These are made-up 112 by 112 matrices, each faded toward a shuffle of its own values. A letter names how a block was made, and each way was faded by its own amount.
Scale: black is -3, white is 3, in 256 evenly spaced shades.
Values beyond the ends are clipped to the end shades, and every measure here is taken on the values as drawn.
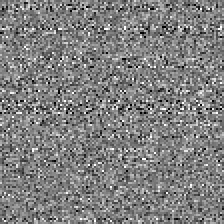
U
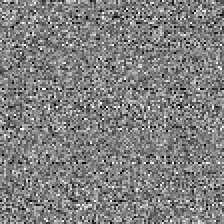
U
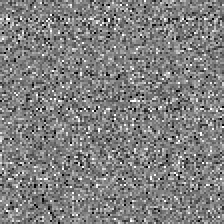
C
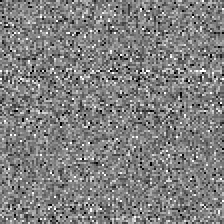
C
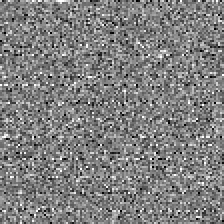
U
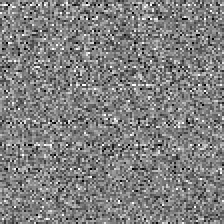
U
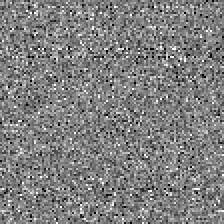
C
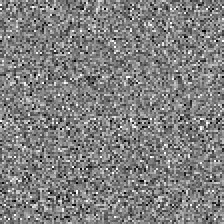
U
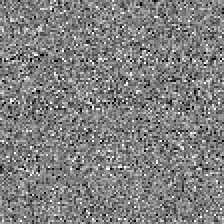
C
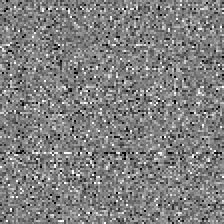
C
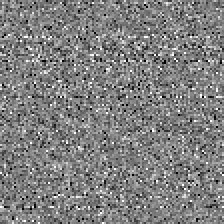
C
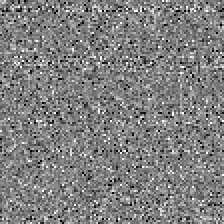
C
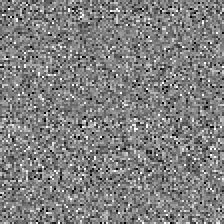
C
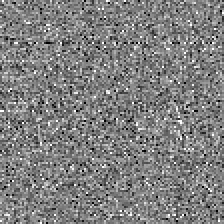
C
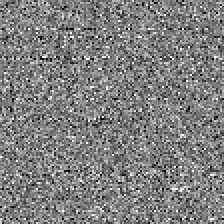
U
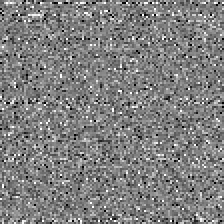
C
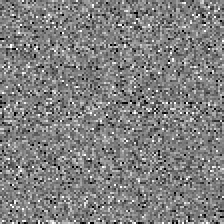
C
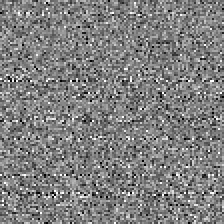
U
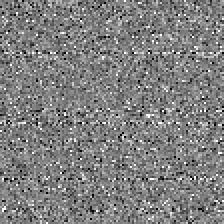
C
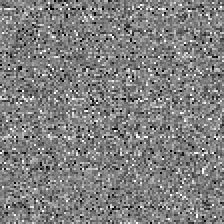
C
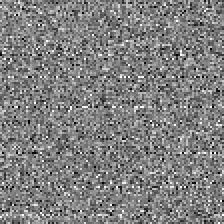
U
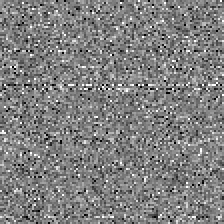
C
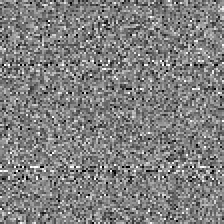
U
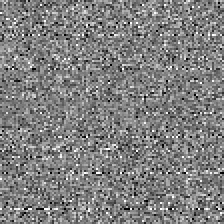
U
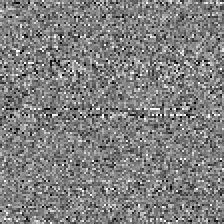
U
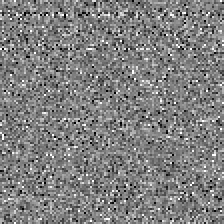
C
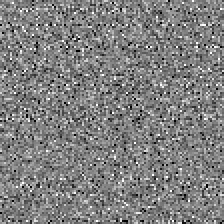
C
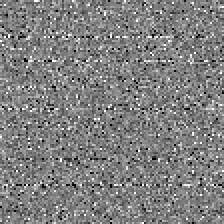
C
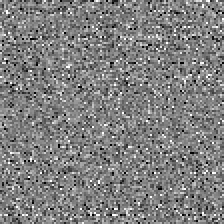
C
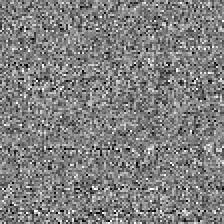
U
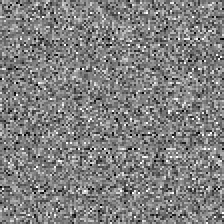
U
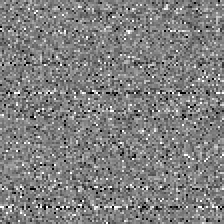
C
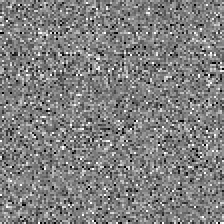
C
